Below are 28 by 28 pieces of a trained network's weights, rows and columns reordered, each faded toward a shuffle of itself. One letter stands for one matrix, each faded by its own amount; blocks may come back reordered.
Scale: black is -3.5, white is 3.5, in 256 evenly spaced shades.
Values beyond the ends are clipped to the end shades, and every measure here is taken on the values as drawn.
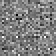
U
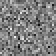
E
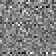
U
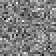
E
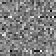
U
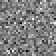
U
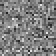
U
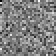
E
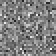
E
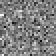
E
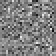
E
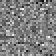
U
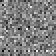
U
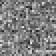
E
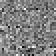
U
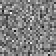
E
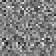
U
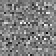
U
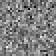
E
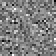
E
